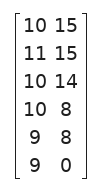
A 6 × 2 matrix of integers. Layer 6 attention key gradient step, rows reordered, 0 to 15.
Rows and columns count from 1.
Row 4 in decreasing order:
10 8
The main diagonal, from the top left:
10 15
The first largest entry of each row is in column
2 2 2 1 1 1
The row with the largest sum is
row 2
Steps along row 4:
down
